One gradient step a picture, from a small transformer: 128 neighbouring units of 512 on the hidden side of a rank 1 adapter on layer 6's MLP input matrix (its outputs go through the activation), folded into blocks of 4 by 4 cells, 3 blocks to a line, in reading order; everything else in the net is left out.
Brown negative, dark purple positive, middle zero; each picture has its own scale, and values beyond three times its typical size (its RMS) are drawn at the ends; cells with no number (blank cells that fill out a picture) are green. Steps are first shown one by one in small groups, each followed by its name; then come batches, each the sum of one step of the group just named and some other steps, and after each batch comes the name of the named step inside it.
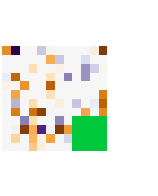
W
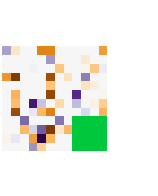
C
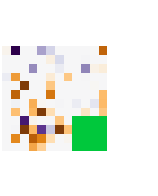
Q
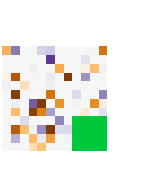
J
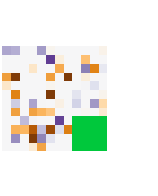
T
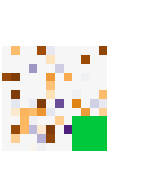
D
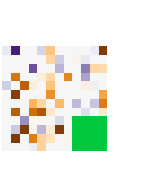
Q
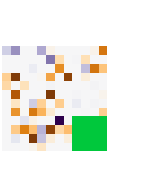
T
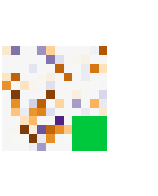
Q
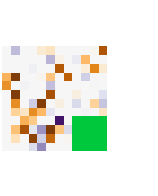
D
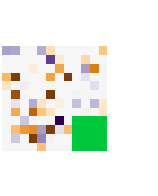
T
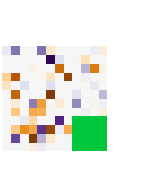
T
